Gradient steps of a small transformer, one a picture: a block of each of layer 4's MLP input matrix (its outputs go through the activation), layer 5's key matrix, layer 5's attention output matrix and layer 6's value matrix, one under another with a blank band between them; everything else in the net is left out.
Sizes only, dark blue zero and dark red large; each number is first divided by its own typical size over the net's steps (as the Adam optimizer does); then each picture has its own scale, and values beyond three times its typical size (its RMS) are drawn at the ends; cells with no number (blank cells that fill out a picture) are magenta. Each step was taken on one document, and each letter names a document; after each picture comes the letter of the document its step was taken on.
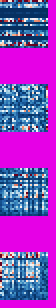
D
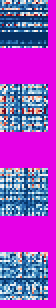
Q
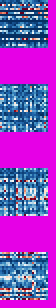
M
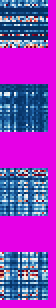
D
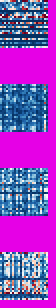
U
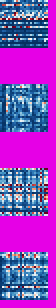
U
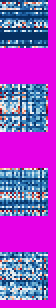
Q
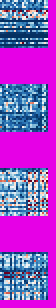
U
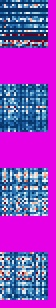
D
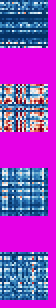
Q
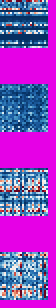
Q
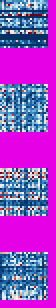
Q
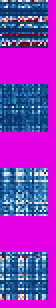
D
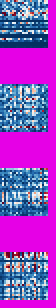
U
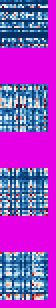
U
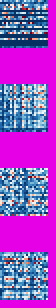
U
